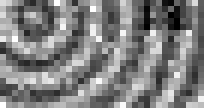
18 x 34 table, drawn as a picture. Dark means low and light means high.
Rings: centred on the top left. Odd patch: lower, in the top right. Mirror symmetry: none. Ninth with the lowest average: top right. Average level on the scale: 50%.
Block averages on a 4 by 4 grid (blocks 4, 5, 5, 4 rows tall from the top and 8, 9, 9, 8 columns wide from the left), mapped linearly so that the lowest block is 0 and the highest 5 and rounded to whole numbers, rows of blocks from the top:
4 5 2 0 | 5 5 4 3 | 4 4 5 3 | 3 4 4 5
